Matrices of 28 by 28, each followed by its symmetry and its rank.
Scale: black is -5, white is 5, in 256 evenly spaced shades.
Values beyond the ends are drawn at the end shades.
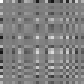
symmetric, rank one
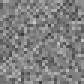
antisymmetric, full rank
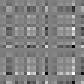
symmetric, rank one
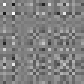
symmetric, rank two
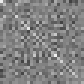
symmetric, rank five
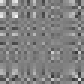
symmetric, rank two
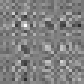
symmetric, rank three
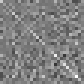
symmetric, rank five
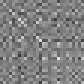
symmetric, rank three
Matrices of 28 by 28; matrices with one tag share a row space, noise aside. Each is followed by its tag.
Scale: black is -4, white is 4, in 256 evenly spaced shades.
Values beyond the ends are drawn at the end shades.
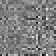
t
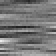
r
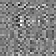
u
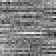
r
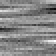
r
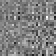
t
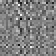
u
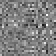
t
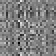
u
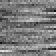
r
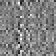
u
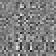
u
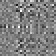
u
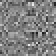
t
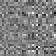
t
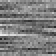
r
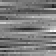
r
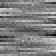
r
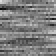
r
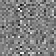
u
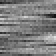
r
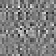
u
